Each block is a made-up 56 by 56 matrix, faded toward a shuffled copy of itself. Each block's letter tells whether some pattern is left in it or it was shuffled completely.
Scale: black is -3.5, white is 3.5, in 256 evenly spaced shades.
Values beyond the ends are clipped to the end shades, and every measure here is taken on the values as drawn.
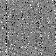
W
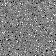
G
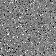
G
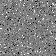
G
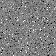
G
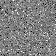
G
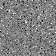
G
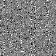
W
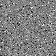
G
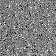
G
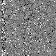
W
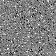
G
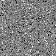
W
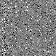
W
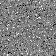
G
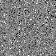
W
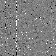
W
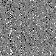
W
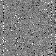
W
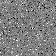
G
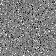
G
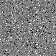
G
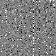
W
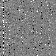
W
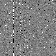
W
